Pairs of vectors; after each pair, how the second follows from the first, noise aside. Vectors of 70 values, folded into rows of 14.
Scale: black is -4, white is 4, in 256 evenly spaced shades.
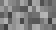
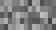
copied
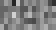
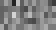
copied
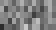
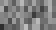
copied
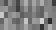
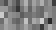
copied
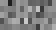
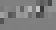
partly zeroed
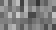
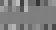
partly zeroed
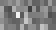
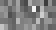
wrapped around
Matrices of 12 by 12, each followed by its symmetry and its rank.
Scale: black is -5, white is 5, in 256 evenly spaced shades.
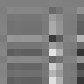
neither, rank one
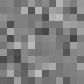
antisymmetric, full rank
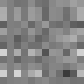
neither, rank two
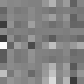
neither, rank two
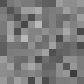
symmetric, full rank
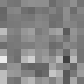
neither, rank two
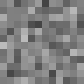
antisymmetric, full rank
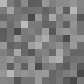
symmetric, full rank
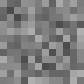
symmetric, full rank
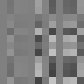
neither, rank one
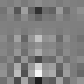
neither, rank one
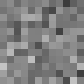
antisymmetric, full rank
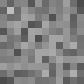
symmetric, full rank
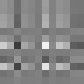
neither, rank one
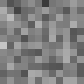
antisymmetric, full rank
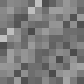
symmetric, full rank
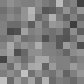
antisymmetric, full rank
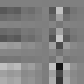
neither, rank one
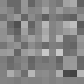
neither, rank two
